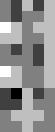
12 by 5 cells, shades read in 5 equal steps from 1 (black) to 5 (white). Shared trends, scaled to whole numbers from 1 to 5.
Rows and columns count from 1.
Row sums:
15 15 20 18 14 15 19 18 12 14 18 16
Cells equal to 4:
22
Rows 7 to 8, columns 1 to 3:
5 4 3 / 4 4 3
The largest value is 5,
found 2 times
